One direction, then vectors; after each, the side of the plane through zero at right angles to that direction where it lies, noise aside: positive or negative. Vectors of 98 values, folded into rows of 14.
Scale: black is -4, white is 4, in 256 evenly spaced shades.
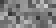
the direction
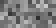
positive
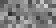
positive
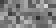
positive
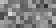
negative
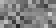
negative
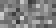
positive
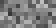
positive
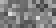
negative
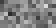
positive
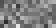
positive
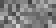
positive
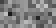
positive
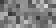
positive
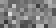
negative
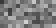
positive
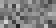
negative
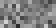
negative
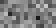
positive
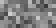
negative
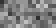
positive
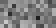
positive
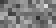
positive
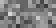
negative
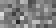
positive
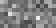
negative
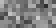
negative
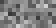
positive
